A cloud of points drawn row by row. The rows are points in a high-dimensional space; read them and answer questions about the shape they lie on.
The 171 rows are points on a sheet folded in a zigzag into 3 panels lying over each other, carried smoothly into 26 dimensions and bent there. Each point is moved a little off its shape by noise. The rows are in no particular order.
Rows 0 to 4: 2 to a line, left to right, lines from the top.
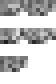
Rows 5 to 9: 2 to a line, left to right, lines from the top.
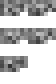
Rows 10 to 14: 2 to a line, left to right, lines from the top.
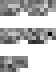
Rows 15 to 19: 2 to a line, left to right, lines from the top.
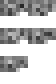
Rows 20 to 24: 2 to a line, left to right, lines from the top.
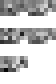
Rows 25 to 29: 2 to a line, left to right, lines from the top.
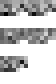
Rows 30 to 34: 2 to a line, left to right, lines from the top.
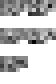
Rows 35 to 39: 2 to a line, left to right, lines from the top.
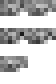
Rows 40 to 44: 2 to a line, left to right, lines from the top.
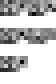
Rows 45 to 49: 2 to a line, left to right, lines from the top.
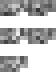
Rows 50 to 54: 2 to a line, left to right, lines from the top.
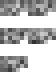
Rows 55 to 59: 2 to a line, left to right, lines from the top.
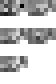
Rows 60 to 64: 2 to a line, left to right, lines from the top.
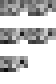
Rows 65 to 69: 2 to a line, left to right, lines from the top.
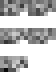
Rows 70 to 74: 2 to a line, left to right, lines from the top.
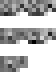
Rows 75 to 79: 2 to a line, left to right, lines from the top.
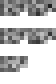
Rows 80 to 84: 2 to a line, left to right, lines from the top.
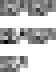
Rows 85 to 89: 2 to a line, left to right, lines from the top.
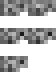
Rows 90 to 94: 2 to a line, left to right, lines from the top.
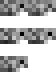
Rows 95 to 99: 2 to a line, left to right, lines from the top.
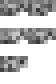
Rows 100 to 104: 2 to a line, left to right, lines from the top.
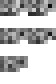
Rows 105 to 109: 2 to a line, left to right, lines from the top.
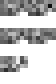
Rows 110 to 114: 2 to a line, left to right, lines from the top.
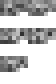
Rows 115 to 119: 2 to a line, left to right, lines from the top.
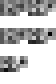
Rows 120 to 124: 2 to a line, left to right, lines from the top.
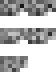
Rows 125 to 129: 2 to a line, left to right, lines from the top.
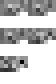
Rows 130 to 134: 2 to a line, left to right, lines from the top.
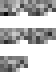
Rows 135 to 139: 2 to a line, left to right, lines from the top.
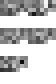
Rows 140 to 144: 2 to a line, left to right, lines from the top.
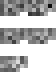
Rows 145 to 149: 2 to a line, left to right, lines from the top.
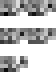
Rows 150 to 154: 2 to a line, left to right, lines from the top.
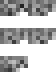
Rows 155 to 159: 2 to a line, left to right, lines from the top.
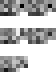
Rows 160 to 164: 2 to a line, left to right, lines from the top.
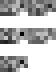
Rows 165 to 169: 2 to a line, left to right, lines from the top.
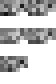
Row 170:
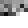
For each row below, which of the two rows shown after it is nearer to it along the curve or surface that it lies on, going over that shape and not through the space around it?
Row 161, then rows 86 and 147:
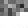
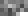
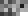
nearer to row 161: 147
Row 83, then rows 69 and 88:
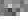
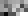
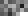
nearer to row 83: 69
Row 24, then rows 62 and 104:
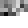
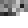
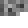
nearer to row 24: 62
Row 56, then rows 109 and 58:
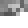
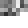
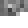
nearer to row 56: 109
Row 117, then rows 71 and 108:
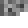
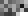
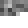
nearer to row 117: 108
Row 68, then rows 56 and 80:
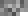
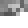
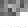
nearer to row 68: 56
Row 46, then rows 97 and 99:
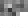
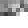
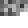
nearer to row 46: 99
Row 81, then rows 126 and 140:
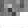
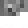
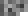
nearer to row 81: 126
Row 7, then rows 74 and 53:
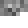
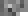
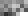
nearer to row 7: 53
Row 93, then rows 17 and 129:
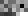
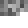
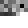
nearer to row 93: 129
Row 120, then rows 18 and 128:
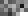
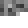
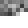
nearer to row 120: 18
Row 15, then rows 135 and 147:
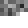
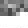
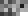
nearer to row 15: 147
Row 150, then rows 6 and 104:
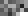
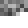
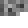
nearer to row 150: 104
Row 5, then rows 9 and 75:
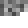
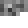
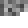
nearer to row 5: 75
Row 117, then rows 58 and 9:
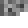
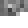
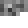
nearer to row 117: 9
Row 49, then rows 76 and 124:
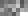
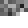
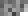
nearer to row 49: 124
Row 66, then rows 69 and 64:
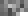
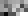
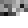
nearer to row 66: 64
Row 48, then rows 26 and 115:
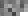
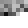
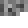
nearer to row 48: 115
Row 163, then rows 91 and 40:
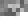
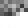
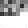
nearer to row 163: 91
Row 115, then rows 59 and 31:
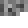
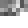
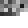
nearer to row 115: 31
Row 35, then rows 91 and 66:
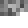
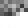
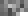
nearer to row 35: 66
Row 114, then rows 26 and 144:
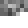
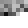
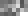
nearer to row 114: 26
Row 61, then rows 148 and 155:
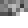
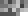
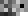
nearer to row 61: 148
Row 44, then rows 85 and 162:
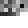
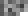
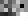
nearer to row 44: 162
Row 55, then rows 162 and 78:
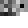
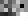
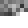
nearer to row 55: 162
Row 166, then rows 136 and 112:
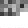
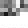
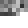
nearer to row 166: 112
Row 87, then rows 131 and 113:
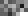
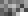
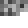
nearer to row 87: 113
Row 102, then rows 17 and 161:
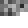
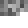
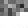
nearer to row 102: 161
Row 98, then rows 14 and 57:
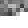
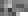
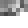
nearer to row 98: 14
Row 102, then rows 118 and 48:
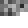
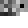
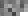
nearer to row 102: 118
